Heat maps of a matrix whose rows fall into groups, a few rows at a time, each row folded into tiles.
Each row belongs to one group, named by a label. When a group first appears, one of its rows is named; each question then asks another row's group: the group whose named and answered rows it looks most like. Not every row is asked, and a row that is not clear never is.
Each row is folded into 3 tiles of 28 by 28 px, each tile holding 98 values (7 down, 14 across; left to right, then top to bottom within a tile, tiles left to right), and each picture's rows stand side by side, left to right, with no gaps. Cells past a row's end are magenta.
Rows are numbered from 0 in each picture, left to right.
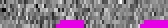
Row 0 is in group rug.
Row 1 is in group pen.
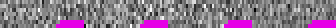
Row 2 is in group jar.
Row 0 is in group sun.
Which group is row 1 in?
pen
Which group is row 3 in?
rug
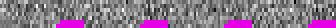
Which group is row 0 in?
jar
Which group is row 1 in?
sun
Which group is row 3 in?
sun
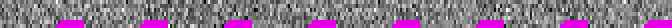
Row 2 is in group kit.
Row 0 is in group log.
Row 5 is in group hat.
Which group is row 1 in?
sun
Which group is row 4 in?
sun
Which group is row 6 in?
jar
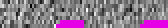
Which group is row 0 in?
pen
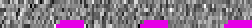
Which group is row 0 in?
pen
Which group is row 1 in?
kit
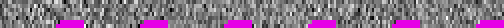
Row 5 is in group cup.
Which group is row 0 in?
log
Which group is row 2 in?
rug
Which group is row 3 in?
pen
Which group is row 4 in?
log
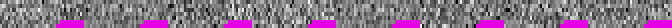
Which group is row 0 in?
sun
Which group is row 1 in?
rug
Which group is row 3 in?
log
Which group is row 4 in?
rug
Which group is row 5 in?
kit
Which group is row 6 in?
rug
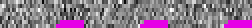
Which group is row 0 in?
sun
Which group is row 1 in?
pen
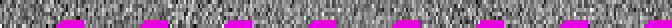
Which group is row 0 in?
kit
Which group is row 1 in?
rug
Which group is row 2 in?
pen
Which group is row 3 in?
log
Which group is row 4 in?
jar
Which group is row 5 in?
cup
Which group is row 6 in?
log
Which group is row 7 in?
jar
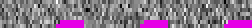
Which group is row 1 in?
rug
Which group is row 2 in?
cup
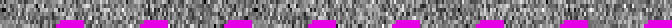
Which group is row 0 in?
rug
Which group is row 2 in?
kit
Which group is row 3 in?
rug
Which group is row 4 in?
pen
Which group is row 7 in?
jar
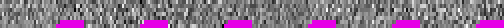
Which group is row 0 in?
hat
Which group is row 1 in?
cup
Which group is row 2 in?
kit
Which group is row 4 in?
jar
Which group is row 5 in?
sun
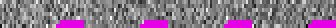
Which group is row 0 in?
pen
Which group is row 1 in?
cup
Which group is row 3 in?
kit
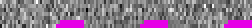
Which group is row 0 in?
pen
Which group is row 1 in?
rug
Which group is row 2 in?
jar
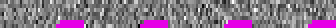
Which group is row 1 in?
kit
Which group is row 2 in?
cup
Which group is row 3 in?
jar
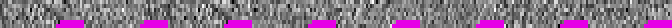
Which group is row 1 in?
sun
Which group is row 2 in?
log
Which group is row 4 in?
pen
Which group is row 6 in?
kit
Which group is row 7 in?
hat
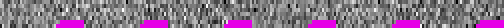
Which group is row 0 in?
pen
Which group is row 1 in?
sun
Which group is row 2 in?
cup
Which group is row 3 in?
rug
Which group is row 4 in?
sun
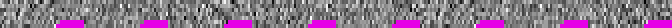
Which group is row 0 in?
pen
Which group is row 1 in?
jar
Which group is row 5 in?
pen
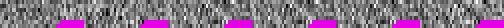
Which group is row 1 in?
log
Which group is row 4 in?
cup
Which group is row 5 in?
log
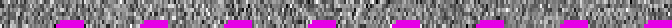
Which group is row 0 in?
kit
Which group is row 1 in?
pen
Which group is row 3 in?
cup
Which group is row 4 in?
pen
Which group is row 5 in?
kit
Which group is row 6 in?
jar
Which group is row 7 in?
sun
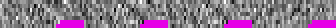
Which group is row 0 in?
cup
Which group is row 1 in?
log
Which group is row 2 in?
log
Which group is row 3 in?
jar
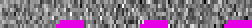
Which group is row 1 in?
cup
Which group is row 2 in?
kit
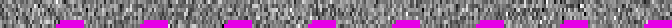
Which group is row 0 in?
log
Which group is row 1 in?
rug
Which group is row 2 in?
kit
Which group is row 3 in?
sun
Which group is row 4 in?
log
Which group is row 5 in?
rug
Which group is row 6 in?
hat
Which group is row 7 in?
cup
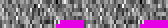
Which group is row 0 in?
cup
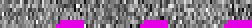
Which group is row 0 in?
hat
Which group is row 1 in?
kit
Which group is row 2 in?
sun
